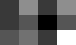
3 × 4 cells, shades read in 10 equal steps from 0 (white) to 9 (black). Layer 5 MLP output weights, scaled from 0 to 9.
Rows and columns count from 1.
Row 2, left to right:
7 6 9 6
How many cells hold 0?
1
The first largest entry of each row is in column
1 3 3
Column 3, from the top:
7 9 7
